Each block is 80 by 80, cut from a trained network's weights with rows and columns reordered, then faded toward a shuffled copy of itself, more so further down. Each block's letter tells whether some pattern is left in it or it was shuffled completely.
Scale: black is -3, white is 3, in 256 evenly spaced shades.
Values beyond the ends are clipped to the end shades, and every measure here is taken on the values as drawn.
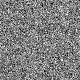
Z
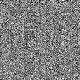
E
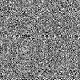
E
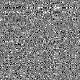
E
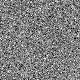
Z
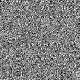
E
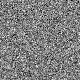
Z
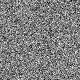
Z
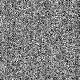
E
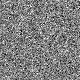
Z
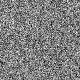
Z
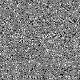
E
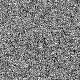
Z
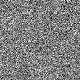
E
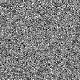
E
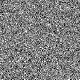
E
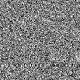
E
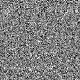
E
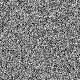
Z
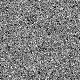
Z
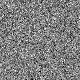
Z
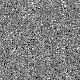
E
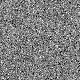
Z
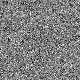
Z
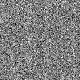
E
